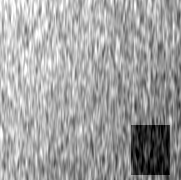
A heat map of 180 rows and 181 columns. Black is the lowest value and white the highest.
Ninth with the lowest average: bottom right. Mirror symmetry: none. Slope: up to the top left. Ninth with the highest average: top left. Odd patch: lower, in the bottom right. Histogram: skewed, a long tail of low values.
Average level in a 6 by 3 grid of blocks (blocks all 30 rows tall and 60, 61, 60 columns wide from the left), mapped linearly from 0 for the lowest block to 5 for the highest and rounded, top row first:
5 4 3
5 4 3
5 4 3
4 3 2
4 3 0
3 3 0
